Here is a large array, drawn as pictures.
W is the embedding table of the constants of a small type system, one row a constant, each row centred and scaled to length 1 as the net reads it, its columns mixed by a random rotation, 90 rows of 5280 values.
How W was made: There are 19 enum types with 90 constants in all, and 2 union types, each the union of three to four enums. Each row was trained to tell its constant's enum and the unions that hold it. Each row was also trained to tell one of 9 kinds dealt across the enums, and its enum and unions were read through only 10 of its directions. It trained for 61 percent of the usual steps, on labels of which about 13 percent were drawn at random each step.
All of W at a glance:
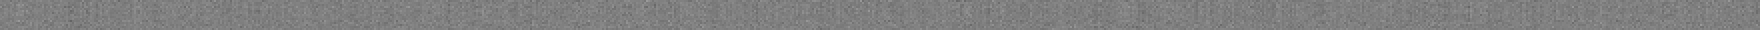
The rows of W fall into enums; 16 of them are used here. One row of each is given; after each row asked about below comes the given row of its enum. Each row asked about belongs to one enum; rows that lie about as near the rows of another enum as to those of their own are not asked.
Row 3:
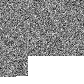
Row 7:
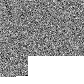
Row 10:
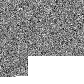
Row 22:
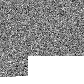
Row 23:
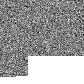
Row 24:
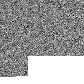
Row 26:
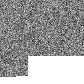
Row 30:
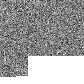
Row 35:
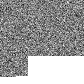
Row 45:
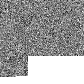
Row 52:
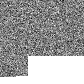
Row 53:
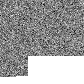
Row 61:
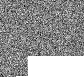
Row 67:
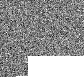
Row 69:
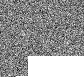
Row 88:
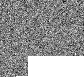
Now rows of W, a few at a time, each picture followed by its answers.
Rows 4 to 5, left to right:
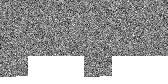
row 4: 24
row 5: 35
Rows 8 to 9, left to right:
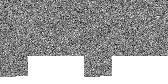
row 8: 88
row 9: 22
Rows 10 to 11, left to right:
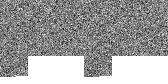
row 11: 45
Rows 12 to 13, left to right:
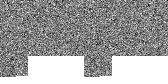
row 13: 10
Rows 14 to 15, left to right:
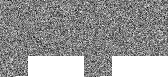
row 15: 35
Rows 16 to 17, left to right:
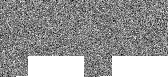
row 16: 22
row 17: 30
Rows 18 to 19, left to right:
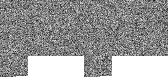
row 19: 88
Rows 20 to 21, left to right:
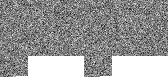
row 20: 53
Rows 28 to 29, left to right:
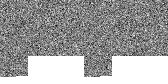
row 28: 30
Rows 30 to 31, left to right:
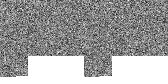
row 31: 26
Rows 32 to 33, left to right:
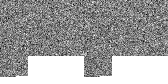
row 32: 69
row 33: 10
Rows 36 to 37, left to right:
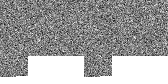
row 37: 30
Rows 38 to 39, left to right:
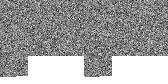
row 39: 69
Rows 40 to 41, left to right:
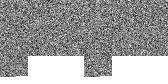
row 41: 35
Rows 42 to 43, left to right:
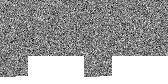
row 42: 26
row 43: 22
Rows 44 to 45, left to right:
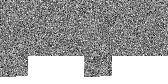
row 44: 22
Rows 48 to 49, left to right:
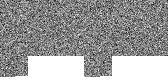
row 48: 45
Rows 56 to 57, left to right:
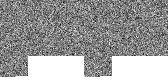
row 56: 26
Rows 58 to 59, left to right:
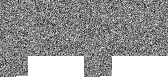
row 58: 88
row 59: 22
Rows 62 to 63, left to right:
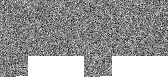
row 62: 30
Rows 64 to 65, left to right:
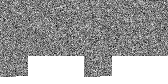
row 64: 30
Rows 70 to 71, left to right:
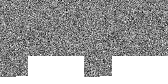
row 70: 26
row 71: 26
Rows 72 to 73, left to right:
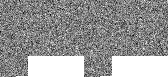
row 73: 24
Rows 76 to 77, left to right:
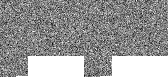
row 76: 24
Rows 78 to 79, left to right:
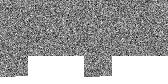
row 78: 35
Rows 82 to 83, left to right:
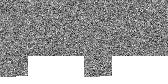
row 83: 52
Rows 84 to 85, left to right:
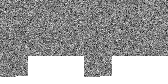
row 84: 10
